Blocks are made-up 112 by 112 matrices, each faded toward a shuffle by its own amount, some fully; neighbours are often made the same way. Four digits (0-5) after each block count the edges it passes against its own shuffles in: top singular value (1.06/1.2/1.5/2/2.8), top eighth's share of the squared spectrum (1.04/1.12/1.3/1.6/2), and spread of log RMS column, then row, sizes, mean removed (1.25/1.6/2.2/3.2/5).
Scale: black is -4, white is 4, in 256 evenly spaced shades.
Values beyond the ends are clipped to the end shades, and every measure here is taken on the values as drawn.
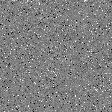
0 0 0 0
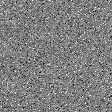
2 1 0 0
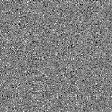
4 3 2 2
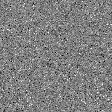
3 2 0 0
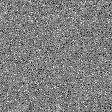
3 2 0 0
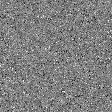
1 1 0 0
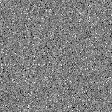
3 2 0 1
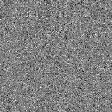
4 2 1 1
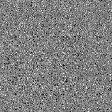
4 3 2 2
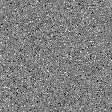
2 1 0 0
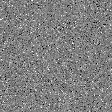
3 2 0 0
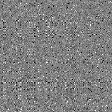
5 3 2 2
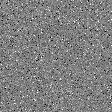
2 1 0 0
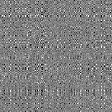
5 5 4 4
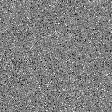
3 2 0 0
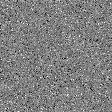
1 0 0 0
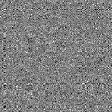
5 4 2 2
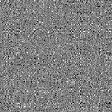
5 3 2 2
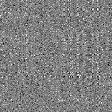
4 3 2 2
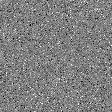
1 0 0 0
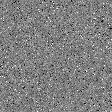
0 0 0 0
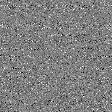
0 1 0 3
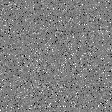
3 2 0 1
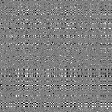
5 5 3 4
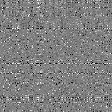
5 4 1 3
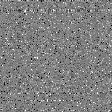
4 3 1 2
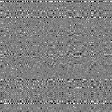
5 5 3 4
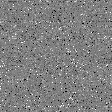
3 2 0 1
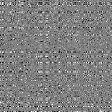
5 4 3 3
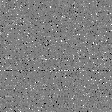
4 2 0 1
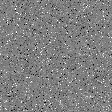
2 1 0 0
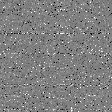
4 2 0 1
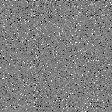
4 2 0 1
